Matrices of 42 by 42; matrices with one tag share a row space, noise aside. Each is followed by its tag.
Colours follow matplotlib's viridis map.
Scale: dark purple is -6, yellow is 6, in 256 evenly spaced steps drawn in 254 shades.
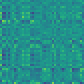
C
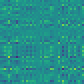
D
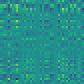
D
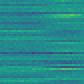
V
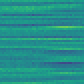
V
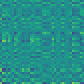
C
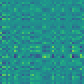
C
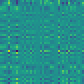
D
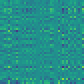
D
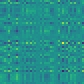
D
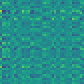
C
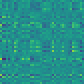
C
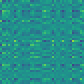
C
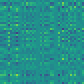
D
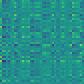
C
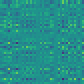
D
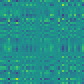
D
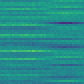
V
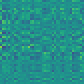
C
